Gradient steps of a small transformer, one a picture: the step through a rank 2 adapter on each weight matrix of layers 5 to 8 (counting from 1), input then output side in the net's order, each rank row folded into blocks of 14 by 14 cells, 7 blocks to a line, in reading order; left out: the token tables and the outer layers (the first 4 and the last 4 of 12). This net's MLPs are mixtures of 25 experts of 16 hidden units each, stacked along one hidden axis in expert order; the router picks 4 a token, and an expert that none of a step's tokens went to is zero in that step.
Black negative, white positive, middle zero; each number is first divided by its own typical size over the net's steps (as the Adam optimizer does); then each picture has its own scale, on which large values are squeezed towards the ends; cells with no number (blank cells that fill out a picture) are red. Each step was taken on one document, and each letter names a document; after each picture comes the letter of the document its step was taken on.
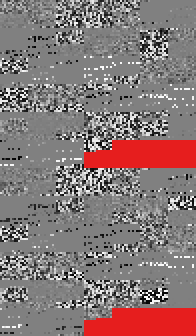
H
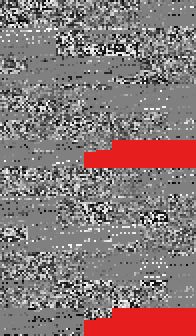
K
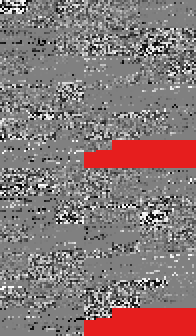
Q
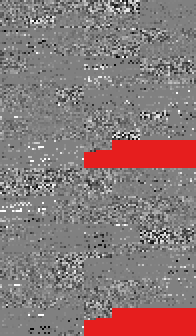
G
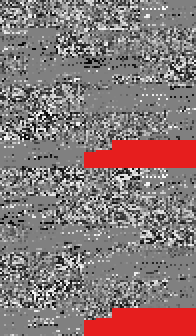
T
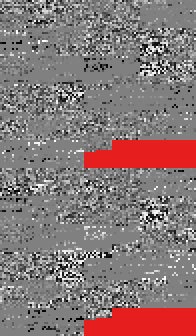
Q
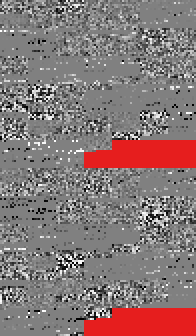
Q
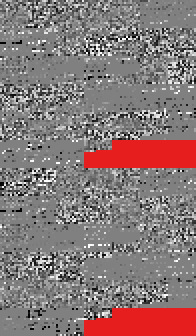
Q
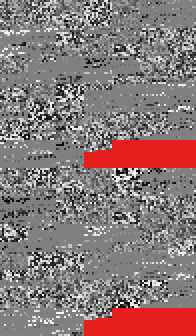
T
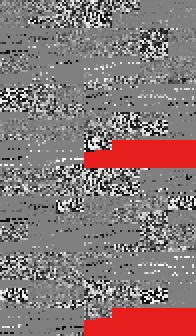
H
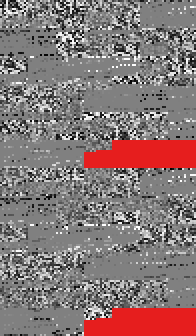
K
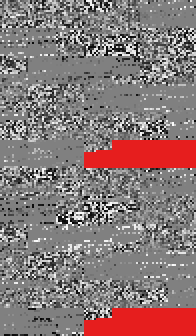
K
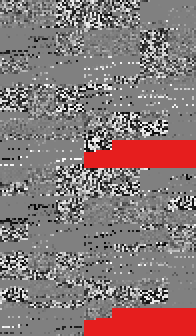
H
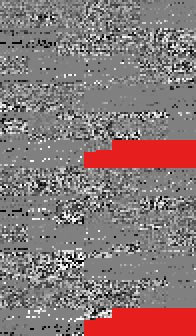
Q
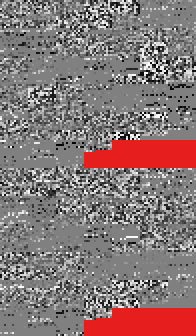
T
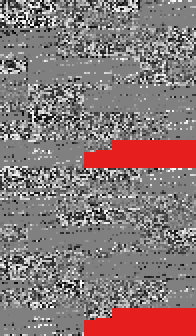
K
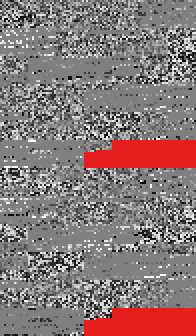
K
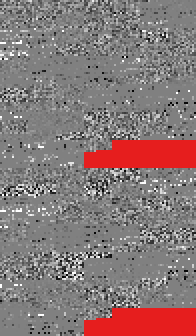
G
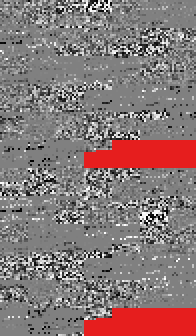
Q
